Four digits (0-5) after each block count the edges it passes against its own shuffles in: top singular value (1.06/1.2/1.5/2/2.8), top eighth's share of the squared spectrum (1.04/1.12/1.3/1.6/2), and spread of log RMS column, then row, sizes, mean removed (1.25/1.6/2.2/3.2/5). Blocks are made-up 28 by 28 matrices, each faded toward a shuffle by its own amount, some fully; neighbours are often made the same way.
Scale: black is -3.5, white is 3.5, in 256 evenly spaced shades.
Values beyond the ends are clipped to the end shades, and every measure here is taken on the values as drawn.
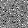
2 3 1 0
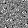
0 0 0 0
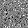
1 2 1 0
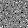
0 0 0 0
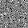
0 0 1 0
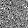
0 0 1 0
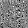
1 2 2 0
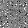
1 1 1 0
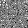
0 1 0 0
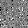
3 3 2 1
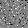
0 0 0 0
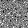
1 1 0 0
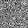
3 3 1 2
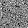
1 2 0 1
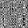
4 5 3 2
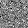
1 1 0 0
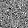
1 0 0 1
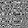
3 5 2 3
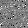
2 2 0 1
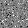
0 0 0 0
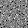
2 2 0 0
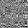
3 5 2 2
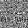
3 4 1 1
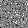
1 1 0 0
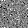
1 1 0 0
